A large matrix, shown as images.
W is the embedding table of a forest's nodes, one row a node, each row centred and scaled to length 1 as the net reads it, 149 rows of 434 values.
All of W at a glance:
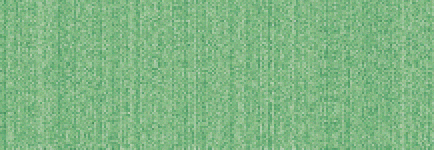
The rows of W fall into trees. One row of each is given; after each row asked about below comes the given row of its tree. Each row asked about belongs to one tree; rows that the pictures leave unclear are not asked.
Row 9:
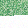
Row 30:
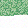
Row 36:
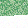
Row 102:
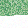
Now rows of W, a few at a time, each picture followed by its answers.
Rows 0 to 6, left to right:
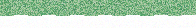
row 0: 102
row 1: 30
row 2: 9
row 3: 102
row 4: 9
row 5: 30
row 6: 102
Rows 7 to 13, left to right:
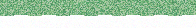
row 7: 9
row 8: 9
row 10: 30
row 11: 9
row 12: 9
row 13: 102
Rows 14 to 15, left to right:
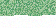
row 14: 102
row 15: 9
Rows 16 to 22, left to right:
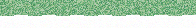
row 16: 102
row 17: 30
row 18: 9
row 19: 36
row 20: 30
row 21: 30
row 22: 102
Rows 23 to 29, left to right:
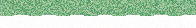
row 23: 9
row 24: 9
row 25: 9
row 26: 30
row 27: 102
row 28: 30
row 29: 102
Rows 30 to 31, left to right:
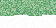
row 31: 30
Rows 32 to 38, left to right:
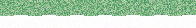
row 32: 9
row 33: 30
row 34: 36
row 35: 9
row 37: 102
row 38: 36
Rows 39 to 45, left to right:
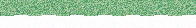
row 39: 30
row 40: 102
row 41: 9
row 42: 9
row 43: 30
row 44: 36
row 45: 36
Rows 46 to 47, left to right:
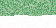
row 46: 9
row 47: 102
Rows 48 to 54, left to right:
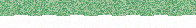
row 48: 9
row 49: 9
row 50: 30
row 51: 30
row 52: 36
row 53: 30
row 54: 102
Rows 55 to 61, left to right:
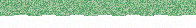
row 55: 30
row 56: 30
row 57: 30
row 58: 36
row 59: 30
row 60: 9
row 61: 102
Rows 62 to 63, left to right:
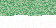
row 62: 9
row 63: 36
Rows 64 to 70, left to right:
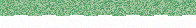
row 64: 9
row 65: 36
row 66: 9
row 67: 36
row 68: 30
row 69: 30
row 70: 36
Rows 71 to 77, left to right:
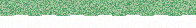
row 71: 102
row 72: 30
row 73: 30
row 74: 102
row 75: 30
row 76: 9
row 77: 30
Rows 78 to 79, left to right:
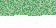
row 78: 9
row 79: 9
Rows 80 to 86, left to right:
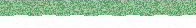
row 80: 102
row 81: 30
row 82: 36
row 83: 36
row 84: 102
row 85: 30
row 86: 102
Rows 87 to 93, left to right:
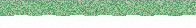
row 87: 30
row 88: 9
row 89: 30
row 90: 102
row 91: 9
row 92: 9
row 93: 9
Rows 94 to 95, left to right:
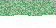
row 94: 102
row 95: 30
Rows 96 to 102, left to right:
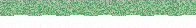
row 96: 30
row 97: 102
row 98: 30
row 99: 30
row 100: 36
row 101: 30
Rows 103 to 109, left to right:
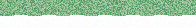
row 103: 9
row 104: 30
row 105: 9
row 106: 9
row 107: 102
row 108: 9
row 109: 9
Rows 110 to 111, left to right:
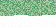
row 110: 9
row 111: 9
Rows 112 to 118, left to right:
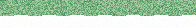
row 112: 36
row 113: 36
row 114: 102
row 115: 9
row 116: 30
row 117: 9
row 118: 30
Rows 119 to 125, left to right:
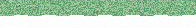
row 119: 102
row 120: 102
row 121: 9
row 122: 30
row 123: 30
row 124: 30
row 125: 36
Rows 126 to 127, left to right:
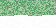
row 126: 36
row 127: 36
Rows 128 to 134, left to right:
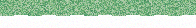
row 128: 9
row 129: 30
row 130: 36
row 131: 30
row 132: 36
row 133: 102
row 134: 102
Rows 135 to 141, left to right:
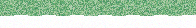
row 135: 36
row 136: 102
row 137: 102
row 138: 36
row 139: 102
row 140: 30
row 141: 102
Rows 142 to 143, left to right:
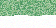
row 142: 36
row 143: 102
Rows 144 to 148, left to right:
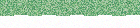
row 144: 9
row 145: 9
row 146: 30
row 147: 9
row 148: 30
